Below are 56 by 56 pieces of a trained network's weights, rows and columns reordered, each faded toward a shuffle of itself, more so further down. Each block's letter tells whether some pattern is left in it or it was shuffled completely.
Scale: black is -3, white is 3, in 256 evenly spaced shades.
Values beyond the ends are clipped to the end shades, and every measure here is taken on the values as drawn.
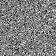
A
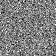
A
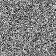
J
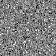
J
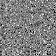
J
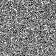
A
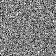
A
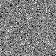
J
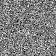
A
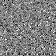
J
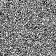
A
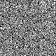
J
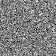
J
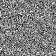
J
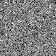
J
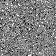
A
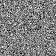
J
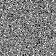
A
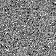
J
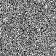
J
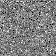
J
